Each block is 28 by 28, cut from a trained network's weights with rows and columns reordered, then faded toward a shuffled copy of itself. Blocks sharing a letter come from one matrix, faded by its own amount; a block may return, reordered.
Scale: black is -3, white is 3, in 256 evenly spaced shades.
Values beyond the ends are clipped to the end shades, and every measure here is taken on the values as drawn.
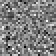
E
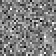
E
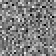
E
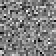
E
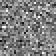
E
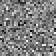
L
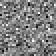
L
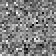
L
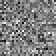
L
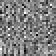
L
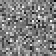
E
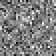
E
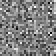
L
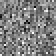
L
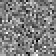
E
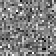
E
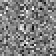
L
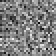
L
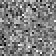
E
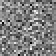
L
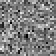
L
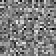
L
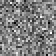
E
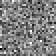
E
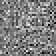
L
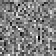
E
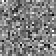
E
